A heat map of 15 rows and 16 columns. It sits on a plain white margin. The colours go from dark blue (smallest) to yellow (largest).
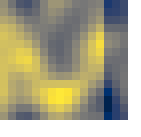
The left part is higher, up to a seam about 80% of the way across. The histogram is bell-shaped. There are no regular stripes. The bottom right is the ninth with the lowest average.
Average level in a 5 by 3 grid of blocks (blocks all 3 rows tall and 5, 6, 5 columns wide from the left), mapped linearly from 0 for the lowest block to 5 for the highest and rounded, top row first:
2 2 1
4 2 3
5 2 3
4 5 2
3 4 0
